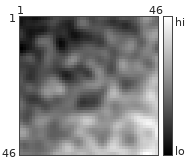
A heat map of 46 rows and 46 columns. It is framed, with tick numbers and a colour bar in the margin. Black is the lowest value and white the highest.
The halves do not mirror each other. The ninth with the lowest average is the top left. No lone cell stands out from its neighbours. The field is mottled with small blotches. The field climbs toward the bottom right. The ninth with the highest average is the bottom right.
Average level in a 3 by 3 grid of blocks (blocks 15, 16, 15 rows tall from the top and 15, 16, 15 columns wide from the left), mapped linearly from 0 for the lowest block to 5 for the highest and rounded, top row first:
0 1 2
1 2 3
2 4 5
